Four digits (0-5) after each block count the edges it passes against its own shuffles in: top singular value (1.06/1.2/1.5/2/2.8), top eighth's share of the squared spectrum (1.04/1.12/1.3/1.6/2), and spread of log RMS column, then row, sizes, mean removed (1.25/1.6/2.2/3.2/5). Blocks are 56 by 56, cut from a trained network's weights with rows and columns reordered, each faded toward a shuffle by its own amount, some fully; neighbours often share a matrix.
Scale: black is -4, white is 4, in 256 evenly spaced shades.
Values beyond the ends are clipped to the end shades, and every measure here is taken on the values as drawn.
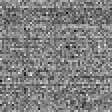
3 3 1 0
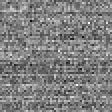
3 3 1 1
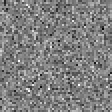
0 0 0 0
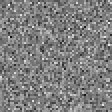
1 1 0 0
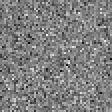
1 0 0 0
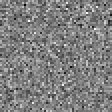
0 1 0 0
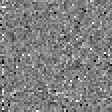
3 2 1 0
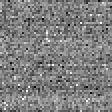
3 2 0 0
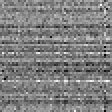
5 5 2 3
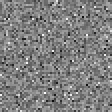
0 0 0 0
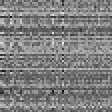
4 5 3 3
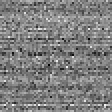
4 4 1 2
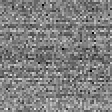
3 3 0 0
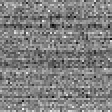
4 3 2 2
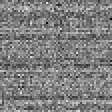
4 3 1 2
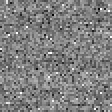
1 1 0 0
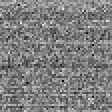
3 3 1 0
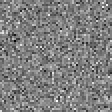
0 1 0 0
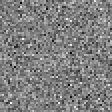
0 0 0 0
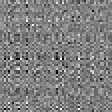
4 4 3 2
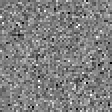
1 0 0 0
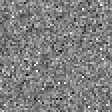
0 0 0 0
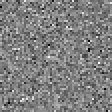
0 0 0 0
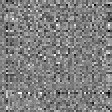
4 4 3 2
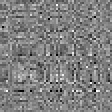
4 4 3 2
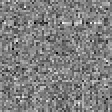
3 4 1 2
